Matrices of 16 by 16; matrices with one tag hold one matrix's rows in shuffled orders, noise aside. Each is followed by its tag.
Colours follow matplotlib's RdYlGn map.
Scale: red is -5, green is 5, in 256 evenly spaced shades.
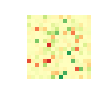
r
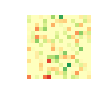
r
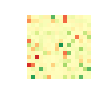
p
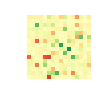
r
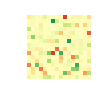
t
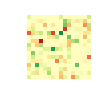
t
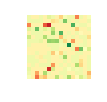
r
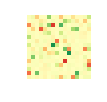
t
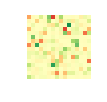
t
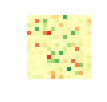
r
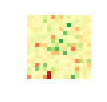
r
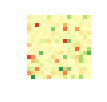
p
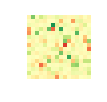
t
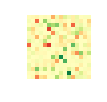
r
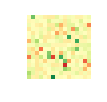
t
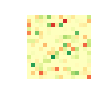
t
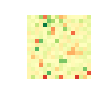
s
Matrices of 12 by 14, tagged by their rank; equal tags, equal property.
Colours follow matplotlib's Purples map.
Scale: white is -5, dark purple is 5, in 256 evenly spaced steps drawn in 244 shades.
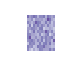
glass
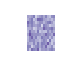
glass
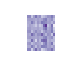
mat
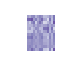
mat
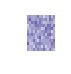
glass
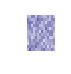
glass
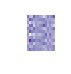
mat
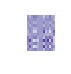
mat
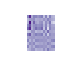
mat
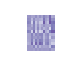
mat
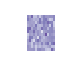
glass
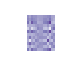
mat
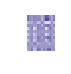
mat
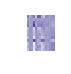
mat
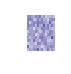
glass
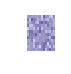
glass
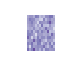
glass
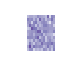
glass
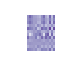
mat
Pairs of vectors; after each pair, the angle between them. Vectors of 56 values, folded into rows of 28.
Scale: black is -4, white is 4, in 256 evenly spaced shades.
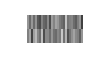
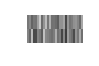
nearly opposite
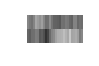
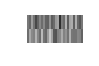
orthogonal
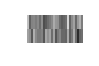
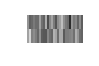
orthogonal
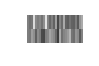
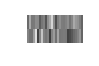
partly opposed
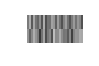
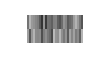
partly aligned
